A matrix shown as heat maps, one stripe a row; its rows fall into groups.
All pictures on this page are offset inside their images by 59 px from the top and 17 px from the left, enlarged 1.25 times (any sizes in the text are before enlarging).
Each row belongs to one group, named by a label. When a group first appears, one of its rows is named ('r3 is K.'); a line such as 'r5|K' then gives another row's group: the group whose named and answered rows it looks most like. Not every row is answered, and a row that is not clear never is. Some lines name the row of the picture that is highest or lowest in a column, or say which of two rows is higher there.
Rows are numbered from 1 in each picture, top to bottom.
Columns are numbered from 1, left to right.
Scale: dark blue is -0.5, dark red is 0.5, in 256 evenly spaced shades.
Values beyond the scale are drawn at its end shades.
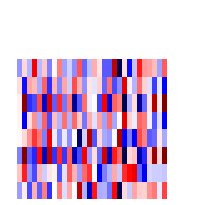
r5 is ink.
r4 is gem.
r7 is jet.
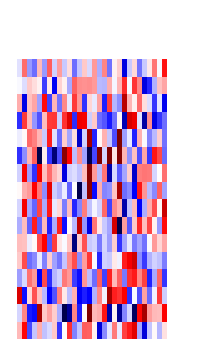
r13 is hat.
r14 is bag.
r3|gem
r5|ink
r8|ink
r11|jet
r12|jet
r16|jet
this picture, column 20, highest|10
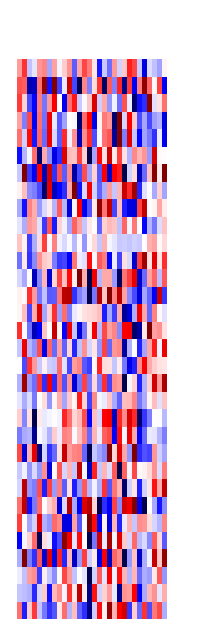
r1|jet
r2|hat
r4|ink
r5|ink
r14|bag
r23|bag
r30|bag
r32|bag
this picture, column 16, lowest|4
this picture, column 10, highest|28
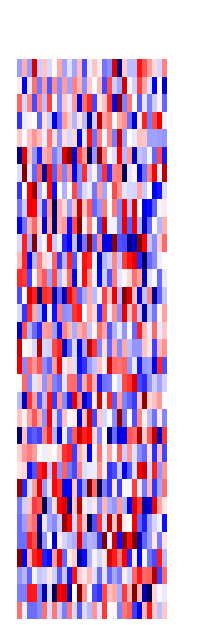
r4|bag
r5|ink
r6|bag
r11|ink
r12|jet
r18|bag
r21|ink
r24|hat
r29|bag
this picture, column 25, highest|11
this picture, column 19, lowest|22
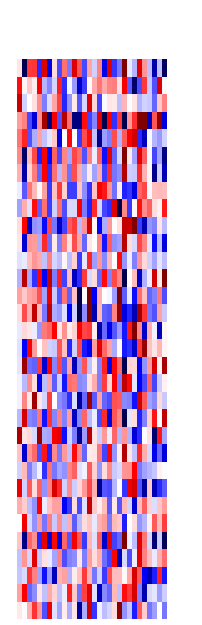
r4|hat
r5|jet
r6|gem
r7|gem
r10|jet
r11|gem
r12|ink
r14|ink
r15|ink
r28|gem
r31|jet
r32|ink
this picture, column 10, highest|4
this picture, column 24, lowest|2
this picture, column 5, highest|22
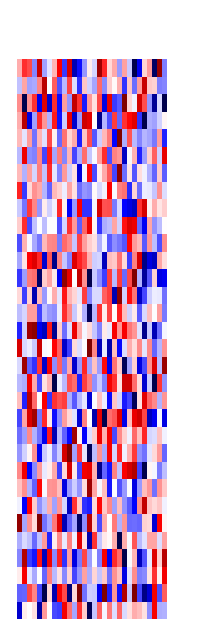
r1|bag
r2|hat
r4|jet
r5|ink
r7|ink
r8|bag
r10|jet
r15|bag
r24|jet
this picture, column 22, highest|3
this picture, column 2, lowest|3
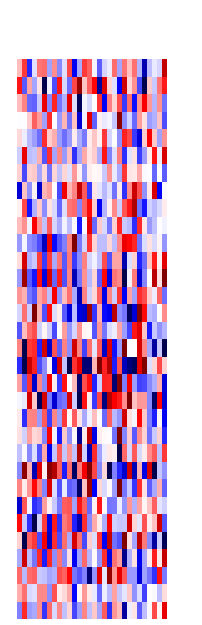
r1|jet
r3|hat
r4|ink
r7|gem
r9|jet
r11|jet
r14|hat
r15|ink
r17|gem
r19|ink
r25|ink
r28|gem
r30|bag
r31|jet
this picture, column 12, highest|11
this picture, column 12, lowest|24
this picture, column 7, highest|24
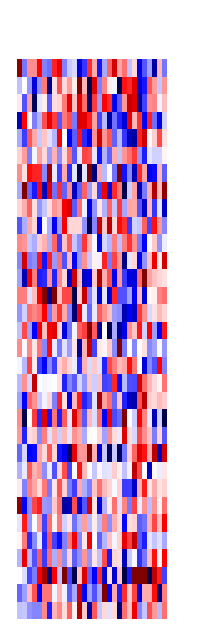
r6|jet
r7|ink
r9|bag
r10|bag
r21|gem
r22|gem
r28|jet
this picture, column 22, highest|21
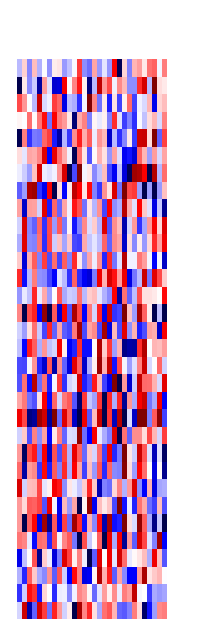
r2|bag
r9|gem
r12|gem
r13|bag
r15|gem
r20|hat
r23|gem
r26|ink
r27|gem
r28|hat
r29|bag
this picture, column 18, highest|16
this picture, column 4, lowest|21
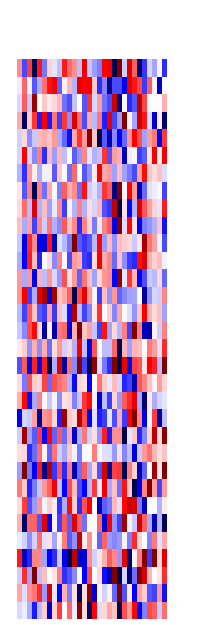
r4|gem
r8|ink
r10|ink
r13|ink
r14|jet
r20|jet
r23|hat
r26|jet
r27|gem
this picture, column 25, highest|30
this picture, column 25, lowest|1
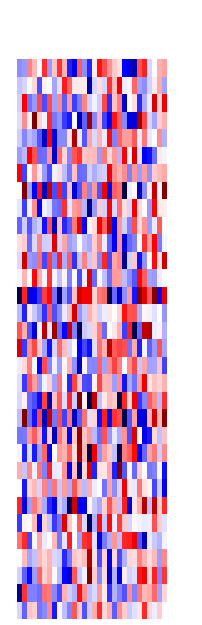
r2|bag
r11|hat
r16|hat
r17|bag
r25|gem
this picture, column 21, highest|24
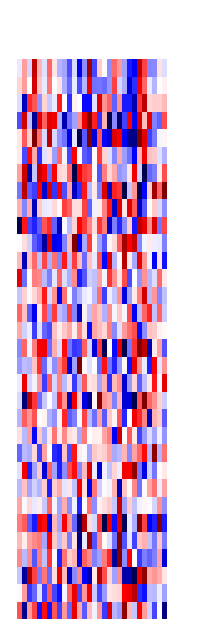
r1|ink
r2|ink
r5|ink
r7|jet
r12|gem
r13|bag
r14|hat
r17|hat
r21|hat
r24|jet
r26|ink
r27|hat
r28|ink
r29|ink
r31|jet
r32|gem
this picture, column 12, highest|11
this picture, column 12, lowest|7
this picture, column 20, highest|5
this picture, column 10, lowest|4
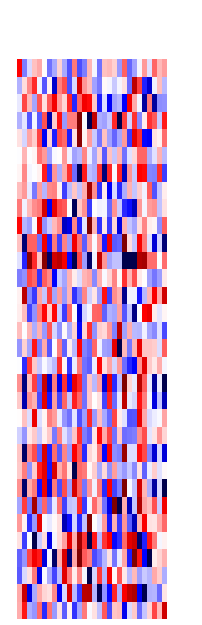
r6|hat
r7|hat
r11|gem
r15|hat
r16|ink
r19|gem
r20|gem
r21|ink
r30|bag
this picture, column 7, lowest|12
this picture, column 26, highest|12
